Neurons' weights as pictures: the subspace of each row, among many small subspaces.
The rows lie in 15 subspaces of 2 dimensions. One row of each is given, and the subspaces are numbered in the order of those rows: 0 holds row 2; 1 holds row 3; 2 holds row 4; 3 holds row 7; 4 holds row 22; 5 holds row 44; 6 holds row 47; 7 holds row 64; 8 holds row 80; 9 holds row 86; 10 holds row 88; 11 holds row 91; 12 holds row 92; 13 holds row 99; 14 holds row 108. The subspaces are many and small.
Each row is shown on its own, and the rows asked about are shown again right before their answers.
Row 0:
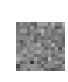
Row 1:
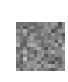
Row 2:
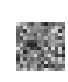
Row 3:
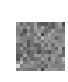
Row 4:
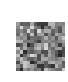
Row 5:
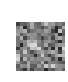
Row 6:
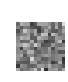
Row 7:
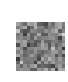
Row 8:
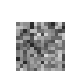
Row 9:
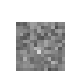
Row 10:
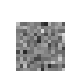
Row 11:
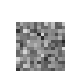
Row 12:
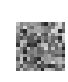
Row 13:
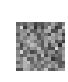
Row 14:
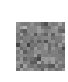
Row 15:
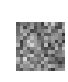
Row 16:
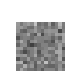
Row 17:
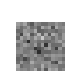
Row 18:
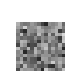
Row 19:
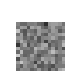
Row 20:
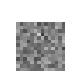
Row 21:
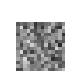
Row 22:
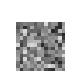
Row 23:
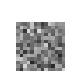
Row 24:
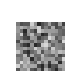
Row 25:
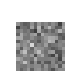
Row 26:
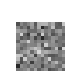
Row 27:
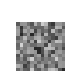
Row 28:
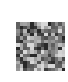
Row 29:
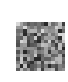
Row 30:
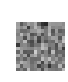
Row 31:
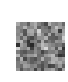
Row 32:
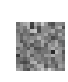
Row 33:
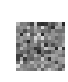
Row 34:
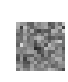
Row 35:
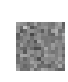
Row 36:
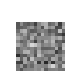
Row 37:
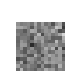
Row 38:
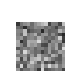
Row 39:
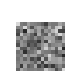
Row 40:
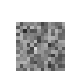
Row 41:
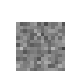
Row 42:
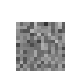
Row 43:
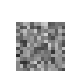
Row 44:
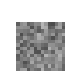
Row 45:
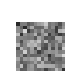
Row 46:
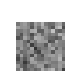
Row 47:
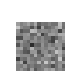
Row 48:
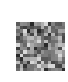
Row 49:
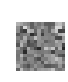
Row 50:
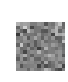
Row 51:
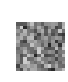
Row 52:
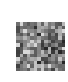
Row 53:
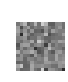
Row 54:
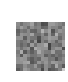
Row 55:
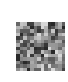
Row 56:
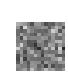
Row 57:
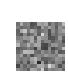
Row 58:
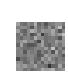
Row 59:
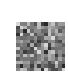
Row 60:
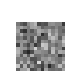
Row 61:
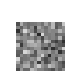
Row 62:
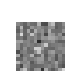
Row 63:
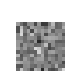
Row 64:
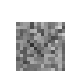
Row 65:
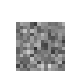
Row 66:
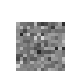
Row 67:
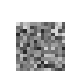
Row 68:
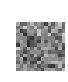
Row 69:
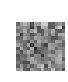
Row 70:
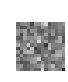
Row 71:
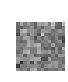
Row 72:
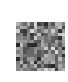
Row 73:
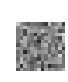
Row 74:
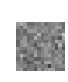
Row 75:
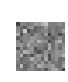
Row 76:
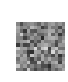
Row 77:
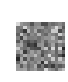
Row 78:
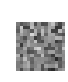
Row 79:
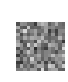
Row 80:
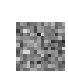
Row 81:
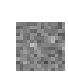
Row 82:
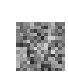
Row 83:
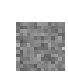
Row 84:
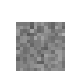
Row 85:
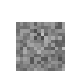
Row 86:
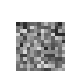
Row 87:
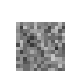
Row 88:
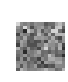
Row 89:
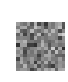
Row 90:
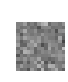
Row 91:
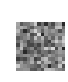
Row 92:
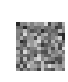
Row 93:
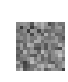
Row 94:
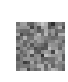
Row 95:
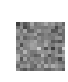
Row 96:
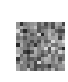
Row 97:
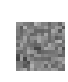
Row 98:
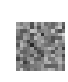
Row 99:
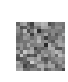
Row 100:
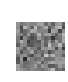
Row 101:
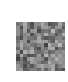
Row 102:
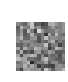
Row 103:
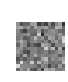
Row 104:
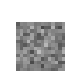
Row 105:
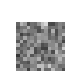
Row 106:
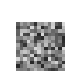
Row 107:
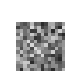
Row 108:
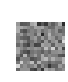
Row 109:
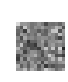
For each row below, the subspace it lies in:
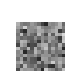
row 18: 4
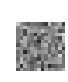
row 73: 12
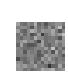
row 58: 3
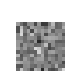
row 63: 9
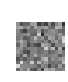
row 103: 14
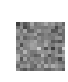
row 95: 0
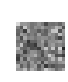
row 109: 0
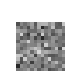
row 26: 1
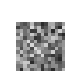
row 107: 7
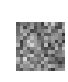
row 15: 13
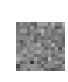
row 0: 14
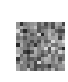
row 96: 8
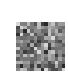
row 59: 9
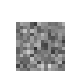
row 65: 11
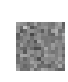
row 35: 9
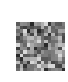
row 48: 13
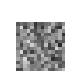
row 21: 2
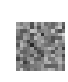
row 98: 7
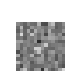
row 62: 9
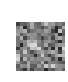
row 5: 0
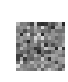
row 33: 1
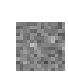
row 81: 6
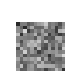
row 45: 10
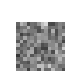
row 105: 5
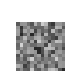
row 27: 10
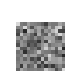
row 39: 10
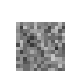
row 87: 2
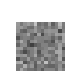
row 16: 6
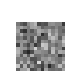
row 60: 11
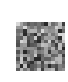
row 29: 12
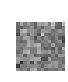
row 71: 14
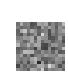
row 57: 11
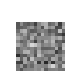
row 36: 6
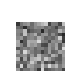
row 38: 12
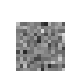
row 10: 12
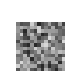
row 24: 14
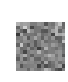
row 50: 9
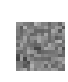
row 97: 0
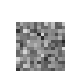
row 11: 8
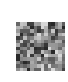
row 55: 5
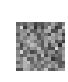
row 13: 2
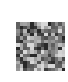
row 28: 2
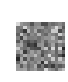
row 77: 0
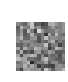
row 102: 13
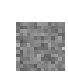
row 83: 3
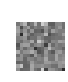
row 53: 9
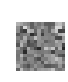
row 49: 10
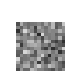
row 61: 8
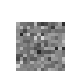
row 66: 1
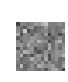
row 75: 10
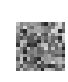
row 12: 4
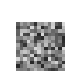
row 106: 14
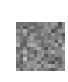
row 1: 4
